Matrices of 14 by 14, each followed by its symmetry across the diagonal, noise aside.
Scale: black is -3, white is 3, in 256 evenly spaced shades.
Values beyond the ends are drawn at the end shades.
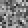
antisymmetric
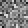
symmetric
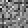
symmetric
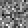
neither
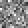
symmetric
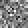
symmetric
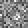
symmetric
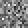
neither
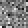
antisymmetric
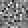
antisymmetric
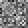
symmetric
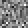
neither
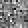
antisymmetric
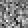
neither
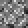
symmetric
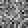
symmetric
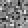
symmetric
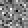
neither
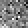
antisymmetric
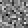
neither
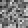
symmetric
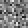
antisymmetric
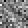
antisymmetric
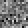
neither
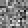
antisymmetric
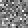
neither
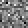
neither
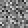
antisymmetric
